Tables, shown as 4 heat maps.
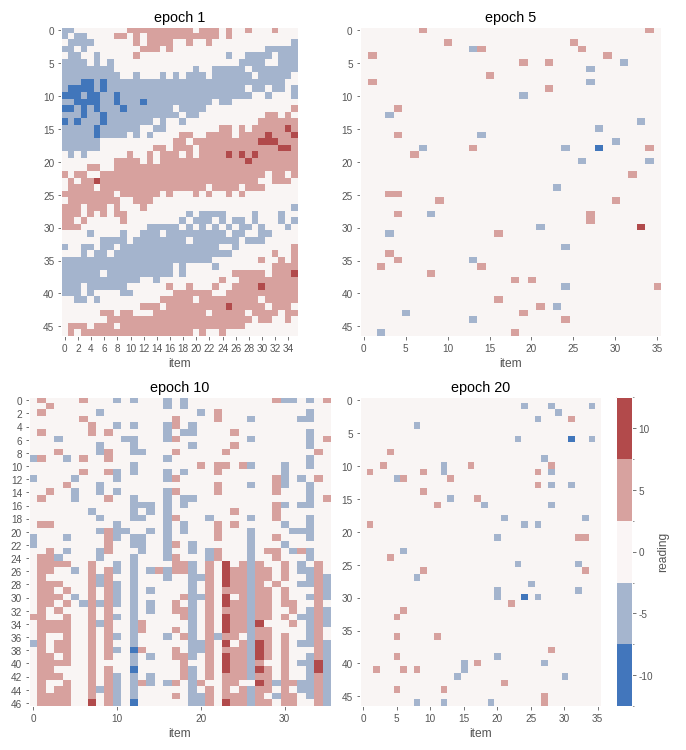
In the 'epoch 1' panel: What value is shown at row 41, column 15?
5
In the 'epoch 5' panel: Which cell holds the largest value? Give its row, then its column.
30, 33
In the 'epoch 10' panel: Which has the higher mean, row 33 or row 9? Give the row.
33
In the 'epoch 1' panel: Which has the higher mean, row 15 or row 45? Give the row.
45
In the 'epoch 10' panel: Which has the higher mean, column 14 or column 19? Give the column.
14
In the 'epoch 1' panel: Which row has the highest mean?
23
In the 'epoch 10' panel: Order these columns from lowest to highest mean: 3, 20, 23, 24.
20, 3, 24, 23
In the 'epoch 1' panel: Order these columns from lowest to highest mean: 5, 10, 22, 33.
5, 10, 22, 33
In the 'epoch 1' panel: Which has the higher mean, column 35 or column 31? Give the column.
35
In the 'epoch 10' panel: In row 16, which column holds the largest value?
29
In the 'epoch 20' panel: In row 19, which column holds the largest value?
1
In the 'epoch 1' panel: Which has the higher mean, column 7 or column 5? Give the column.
7
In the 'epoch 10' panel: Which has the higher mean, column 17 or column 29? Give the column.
17
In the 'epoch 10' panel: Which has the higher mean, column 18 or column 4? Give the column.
4
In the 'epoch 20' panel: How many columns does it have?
36
